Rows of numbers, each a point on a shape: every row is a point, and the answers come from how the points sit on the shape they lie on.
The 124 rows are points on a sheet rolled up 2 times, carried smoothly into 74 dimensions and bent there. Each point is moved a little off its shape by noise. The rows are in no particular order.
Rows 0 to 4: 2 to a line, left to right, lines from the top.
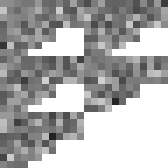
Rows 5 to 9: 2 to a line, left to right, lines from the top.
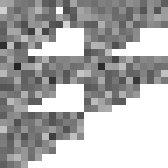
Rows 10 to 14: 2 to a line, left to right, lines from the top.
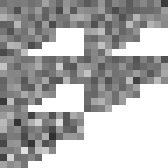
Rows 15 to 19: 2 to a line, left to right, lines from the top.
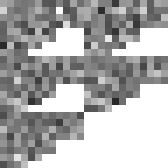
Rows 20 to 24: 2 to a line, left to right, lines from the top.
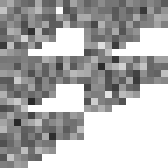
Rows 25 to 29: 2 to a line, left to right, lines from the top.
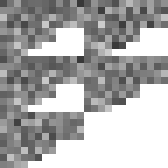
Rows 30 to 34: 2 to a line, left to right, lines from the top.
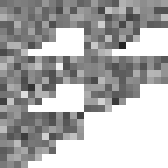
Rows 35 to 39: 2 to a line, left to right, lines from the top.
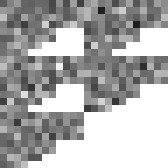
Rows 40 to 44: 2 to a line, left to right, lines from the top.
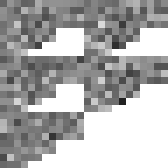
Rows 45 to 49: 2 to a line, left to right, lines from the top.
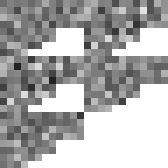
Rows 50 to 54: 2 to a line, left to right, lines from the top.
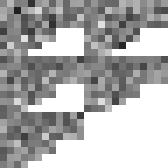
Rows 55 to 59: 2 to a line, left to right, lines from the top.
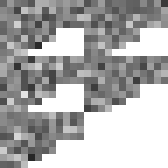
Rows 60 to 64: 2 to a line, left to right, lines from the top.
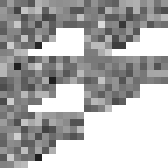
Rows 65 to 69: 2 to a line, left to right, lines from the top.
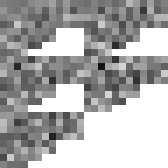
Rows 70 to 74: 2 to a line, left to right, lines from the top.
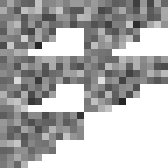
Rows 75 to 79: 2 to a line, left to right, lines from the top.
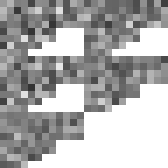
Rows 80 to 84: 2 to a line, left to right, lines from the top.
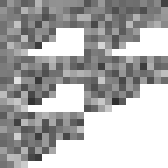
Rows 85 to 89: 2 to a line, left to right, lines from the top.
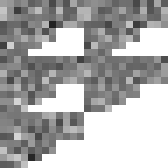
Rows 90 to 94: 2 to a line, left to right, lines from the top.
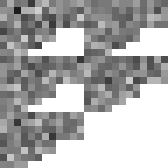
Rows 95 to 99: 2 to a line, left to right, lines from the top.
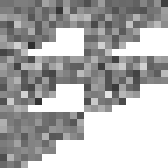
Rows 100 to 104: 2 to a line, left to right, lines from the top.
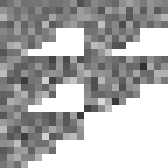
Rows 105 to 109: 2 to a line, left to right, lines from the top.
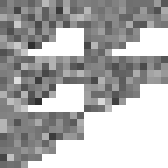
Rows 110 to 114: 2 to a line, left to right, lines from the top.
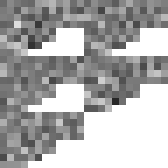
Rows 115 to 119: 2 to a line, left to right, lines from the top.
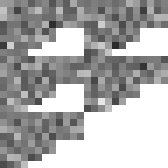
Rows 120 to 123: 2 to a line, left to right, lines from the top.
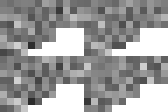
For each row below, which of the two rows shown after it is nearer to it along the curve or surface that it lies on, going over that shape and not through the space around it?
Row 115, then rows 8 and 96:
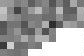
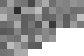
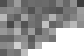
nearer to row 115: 8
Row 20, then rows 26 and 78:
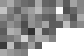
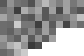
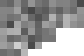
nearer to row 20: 26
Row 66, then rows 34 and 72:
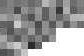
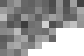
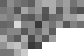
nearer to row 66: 72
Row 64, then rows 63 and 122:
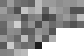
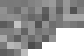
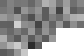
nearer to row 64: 122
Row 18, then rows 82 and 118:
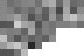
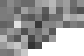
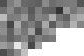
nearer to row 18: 82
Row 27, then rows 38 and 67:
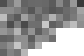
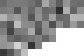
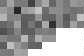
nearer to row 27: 38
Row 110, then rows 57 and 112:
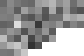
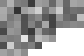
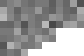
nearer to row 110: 57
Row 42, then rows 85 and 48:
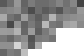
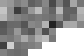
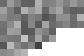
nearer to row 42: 85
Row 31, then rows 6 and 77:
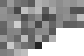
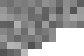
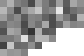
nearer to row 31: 77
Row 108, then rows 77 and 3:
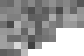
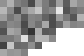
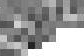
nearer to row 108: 3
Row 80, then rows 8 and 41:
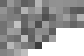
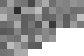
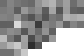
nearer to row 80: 8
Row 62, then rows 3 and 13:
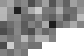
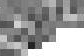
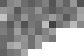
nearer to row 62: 13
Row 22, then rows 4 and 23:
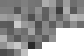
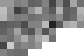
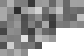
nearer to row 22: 23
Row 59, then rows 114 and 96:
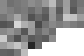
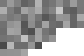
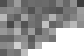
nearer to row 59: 96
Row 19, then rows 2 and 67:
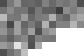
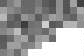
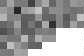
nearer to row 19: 2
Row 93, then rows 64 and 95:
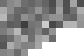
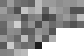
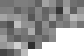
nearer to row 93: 95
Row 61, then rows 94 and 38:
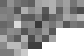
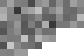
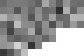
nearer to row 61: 38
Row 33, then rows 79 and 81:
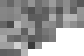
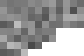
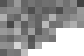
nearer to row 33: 81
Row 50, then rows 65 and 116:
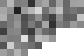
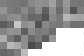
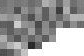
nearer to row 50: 116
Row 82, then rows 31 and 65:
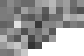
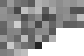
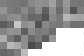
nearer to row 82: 31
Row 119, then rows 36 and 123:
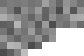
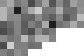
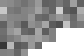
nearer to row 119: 36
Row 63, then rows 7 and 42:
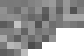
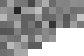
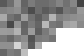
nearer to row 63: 7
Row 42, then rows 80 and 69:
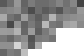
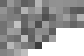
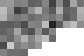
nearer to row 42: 69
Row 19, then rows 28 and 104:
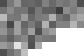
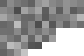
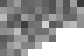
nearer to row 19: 104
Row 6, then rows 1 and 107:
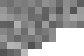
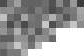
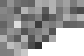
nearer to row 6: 1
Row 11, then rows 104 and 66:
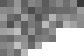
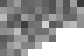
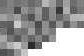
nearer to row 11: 104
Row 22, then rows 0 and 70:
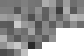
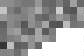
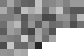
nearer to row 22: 70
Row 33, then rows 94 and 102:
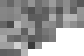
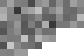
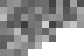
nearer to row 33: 102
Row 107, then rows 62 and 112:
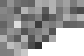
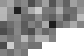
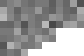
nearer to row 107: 62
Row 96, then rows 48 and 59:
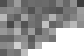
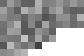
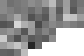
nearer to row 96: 59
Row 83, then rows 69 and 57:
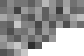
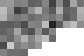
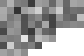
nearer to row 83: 57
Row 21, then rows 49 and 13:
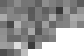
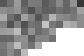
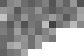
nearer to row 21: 49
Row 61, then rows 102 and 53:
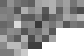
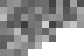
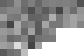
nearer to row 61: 53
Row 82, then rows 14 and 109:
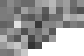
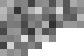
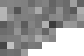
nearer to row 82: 14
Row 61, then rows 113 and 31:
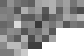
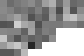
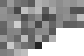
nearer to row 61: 31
